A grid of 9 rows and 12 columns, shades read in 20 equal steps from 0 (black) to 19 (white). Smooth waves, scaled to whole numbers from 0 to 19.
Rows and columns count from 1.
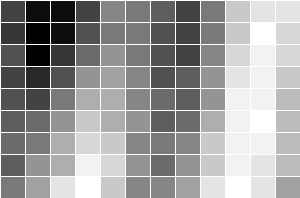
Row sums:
101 99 109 121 132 144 155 159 169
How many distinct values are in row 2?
9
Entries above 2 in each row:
10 10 11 12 12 12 12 12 12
